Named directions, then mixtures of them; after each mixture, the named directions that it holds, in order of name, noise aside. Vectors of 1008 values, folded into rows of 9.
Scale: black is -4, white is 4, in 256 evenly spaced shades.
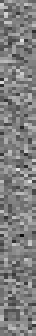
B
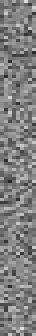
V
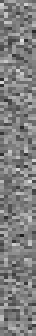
B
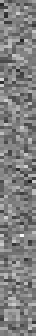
B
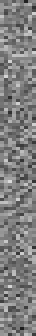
V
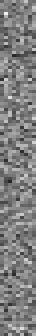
B, V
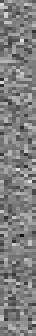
B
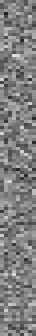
B, V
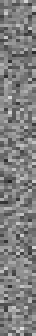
V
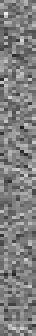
B, V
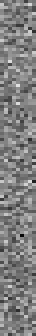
B, V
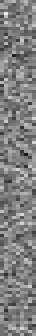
B, V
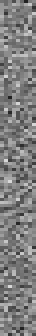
V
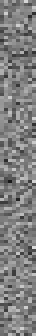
V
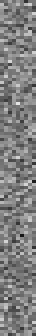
B, V
